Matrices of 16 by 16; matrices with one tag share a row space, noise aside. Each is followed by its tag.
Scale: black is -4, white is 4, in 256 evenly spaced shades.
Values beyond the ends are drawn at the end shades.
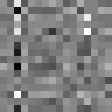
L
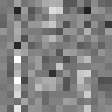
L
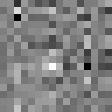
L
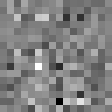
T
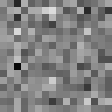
L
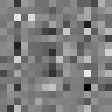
L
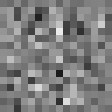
T
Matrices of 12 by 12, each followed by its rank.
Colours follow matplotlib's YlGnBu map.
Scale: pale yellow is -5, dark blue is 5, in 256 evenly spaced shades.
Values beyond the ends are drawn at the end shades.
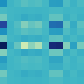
one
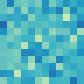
full rank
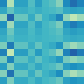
one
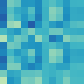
two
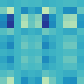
one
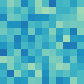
full rank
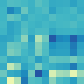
two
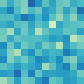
full rank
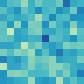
full rank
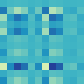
one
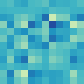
two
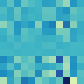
two
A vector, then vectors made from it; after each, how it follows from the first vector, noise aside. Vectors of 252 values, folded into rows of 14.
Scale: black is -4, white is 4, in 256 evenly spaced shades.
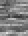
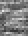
wrapped around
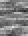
wrapped around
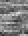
wrapped around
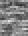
wrapped around
